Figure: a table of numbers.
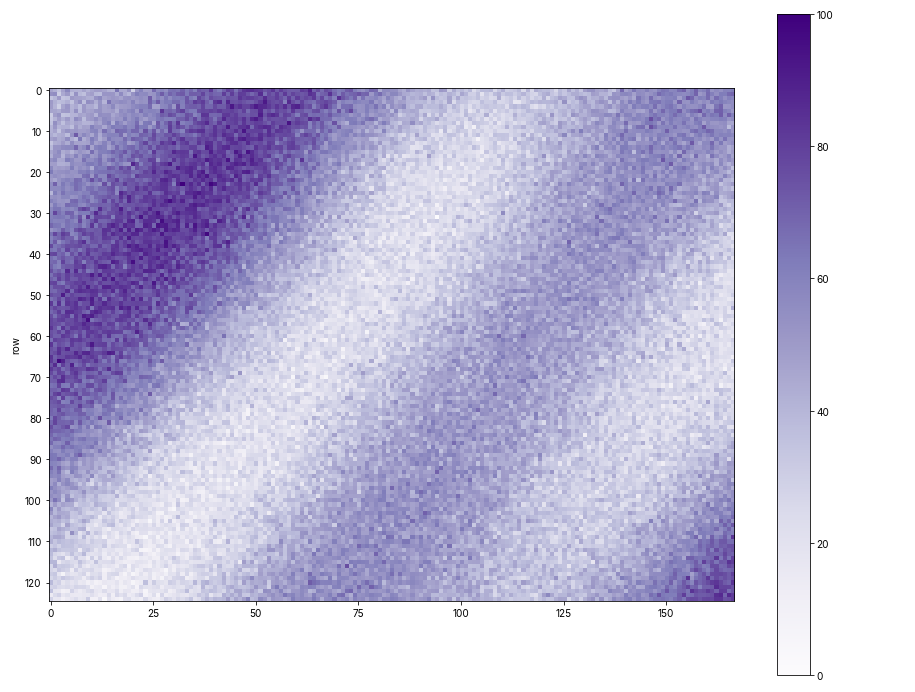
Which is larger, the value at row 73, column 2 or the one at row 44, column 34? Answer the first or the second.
the second
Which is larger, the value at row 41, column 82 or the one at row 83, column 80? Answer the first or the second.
the second
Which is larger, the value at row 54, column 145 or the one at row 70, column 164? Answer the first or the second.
the first
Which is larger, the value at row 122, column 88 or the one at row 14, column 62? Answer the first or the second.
the second
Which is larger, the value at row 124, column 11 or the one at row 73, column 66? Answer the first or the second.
the second
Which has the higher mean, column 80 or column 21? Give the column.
21
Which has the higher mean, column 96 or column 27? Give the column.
27
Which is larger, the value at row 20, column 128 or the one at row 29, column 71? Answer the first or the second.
the first
